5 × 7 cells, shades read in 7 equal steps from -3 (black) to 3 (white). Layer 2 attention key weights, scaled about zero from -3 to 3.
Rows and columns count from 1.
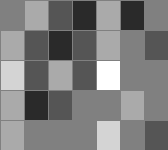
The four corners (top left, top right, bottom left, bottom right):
0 0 1 -1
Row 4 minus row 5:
0 -2 -1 0 -2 1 1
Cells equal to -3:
0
